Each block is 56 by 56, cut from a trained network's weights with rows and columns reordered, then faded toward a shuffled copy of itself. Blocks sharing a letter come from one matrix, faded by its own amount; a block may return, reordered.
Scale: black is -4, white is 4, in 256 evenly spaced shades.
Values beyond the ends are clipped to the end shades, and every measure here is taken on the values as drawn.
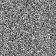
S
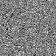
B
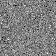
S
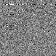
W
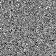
S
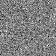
S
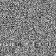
W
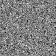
S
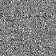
B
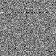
W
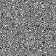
B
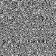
B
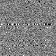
W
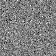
S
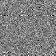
W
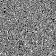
S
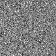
S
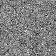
S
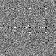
W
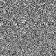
W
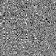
B
